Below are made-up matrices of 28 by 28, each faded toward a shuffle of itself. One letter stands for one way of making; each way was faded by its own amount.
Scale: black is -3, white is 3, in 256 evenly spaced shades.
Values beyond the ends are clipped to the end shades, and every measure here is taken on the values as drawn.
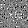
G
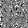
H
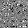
G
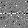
G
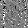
H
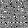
G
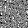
H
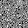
G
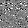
G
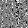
H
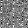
H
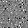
G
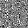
H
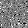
G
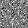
H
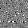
G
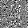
H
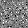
G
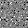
G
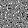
G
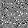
G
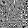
H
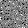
G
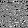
G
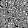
G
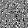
H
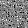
G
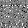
G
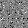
G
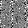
H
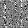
H
